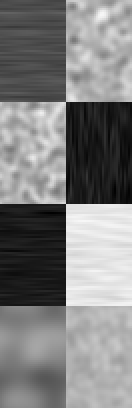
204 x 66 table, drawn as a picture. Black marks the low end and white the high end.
The table splits into 4 rows of 2 panels. Panel 1,1: low, streaked across, faint in contrast. Panel 1,2: high, blotchy. Panel 2,1: high, blotchy. Panel 2,2: very low, streaked downward, faint in contrast. Panel 3,1: very low, streaked across, faint in contrast. Panel 3,2: very high, streaked across, faint in contrast. Panel 4,1: middling, smooth. Panel 4,2: high, blotchy, faint in contrast.
